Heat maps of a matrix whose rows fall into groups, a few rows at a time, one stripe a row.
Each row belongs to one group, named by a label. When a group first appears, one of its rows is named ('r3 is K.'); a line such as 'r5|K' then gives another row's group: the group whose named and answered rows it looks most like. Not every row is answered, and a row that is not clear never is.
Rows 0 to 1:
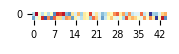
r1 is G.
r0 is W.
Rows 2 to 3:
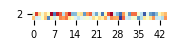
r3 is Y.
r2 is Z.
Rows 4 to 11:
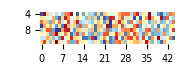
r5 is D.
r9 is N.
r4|W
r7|W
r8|W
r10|G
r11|N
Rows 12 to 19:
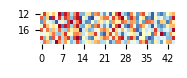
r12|Z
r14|W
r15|Z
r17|D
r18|Y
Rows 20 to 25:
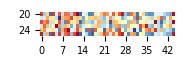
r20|Y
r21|D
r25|Y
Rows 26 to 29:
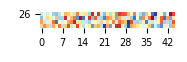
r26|W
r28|Y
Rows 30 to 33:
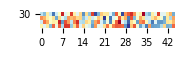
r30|G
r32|Z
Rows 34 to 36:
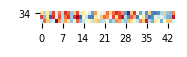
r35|Y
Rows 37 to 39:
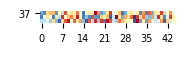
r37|D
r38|G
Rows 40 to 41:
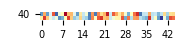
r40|W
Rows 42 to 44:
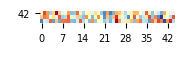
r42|N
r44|G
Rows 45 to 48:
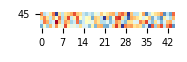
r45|Y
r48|G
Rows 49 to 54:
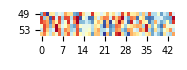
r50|Y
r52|N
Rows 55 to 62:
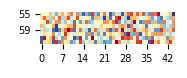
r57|N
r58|Y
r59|W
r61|W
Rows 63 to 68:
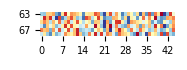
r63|D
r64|Z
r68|D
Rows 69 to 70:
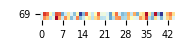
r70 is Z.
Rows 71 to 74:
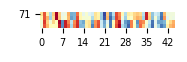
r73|Z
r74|Z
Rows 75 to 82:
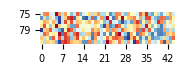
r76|W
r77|D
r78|N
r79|W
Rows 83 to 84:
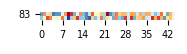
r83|W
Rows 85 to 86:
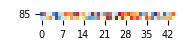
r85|W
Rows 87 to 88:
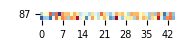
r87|G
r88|G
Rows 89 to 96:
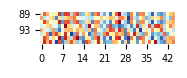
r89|Z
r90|Y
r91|Z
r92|D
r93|D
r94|N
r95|Z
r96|Z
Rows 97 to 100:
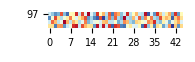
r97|D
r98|G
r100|D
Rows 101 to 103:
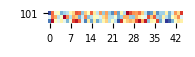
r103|W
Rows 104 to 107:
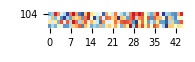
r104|W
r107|W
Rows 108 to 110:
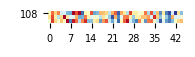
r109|N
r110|Z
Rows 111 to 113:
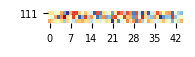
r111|D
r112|N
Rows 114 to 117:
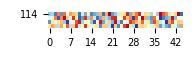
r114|G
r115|N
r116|W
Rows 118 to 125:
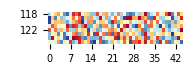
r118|D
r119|W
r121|Z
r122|Y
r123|D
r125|G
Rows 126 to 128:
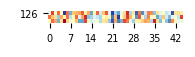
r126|Z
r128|N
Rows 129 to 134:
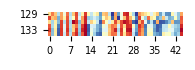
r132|Y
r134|Y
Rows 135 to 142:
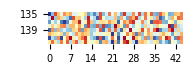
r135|G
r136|W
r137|W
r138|D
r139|W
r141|G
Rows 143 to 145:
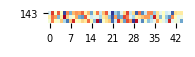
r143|Z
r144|N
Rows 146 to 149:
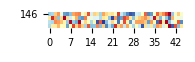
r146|D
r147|N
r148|G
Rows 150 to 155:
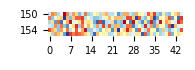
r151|Y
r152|G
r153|D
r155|D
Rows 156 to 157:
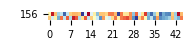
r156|W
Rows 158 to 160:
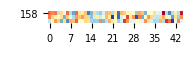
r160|G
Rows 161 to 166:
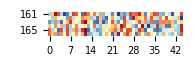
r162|G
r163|G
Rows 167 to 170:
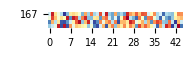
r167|W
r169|W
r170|G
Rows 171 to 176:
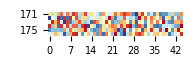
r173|Z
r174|Y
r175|G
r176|W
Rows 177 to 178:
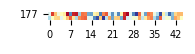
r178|G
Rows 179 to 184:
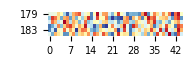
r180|Z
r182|G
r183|G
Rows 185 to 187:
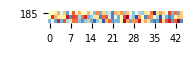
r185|D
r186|Z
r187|G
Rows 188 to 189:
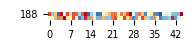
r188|Y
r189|N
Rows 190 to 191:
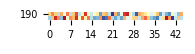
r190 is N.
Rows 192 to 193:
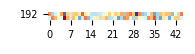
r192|Y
